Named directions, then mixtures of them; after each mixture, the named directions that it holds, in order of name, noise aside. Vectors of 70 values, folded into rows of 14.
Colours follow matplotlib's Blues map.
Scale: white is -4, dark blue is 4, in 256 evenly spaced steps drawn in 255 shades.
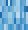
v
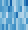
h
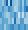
h, v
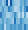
h, v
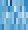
h, v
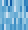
h, v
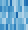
h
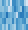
h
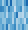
h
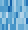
h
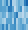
h
